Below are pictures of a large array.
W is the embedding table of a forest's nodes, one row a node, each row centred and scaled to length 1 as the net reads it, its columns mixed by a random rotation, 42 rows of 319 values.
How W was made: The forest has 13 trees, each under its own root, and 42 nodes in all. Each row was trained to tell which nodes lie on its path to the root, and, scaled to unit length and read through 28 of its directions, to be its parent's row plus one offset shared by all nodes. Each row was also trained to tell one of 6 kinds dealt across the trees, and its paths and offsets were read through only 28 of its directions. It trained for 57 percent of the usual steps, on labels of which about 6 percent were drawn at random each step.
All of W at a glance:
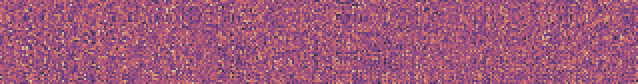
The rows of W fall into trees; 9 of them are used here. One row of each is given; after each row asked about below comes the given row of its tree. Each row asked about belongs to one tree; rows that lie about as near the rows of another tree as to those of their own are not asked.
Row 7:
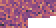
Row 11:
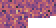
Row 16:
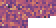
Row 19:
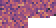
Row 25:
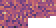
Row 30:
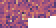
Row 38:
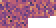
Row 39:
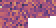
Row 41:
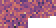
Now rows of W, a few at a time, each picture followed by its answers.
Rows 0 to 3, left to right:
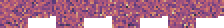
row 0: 7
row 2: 38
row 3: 25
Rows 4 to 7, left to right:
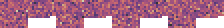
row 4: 11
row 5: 11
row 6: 16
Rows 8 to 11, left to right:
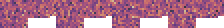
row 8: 30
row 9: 30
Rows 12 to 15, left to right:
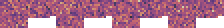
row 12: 19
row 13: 7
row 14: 11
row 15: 41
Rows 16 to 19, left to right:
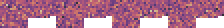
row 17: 25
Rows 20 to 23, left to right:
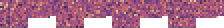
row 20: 7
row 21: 19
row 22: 30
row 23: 39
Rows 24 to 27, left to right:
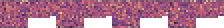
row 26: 7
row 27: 25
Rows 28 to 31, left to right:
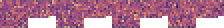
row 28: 41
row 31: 19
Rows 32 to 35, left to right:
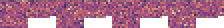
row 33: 41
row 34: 38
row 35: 25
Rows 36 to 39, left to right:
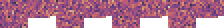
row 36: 30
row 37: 39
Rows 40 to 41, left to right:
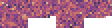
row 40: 16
